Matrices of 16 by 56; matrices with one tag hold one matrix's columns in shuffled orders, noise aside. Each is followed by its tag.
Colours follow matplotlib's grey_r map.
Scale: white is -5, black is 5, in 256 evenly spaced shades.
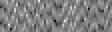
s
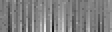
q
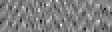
s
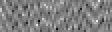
s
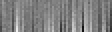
q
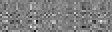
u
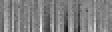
q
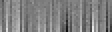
q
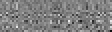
u
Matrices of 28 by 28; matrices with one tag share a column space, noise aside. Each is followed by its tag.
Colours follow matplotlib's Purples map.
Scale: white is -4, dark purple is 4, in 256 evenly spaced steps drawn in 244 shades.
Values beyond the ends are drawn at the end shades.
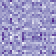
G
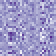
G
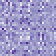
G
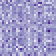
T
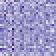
T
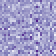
G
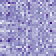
T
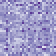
T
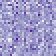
T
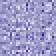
G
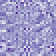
T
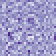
G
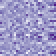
G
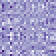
G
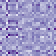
G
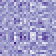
G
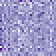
T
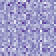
T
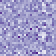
G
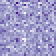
T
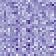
T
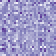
T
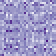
T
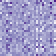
T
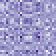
G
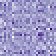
G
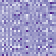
T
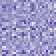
G
